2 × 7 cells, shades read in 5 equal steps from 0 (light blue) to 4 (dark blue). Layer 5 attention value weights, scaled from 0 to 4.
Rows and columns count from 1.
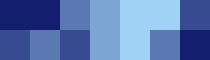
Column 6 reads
0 2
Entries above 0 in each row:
5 6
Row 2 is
3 2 3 1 0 2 4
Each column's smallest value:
3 2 2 1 0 0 3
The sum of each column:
7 6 5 2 0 2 7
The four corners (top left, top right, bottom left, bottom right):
4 3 3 4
